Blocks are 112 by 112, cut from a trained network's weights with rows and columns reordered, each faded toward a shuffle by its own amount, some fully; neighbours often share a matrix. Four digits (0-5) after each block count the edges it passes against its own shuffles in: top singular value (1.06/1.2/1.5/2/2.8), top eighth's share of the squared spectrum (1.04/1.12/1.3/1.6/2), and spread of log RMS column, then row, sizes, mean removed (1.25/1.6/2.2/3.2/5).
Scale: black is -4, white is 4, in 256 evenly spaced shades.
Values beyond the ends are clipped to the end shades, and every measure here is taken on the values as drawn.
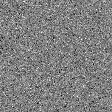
0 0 0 0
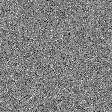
0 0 0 0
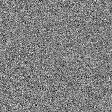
2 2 0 1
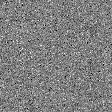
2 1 1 0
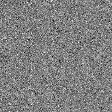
2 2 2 0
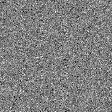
2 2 2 0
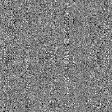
3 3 3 1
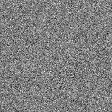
2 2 1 1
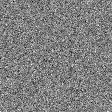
0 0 0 0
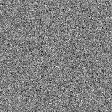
2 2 0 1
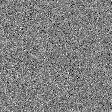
1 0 0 0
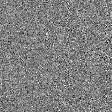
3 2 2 0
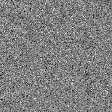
2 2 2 0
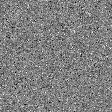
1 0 0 0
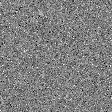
1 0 0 0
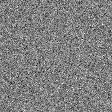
0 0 0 0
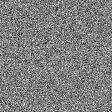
0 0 0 0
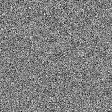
2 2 0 1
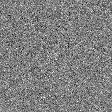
0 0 0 1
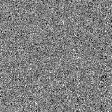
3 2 2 0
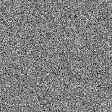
2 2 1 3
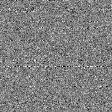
2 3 0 3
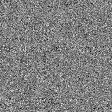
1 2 0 2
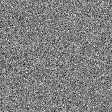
1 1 0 0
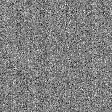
2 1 0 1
